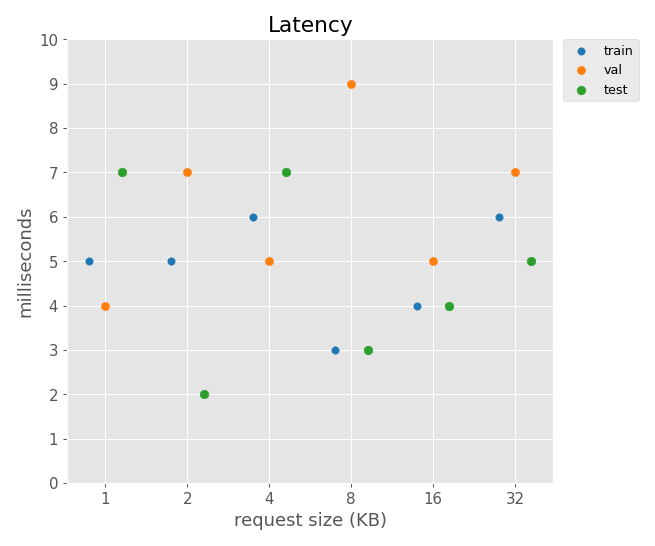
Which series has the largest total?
val
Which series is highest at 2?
val
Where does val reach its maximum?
8
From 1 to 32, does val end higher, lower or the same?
higher
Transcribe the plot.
Title: Latency
x-axis: request size (KB), ticks 1 2 4 8 16 32
y-axis: milliseconds, ticks 0 1 2 3 4 5 6 7 8 9 10
Legend: train, val, test
Values:
train: 5 5 6 3 4 6
val: 4 7 5 9 5 7
test: 7 2 7 3 4 5
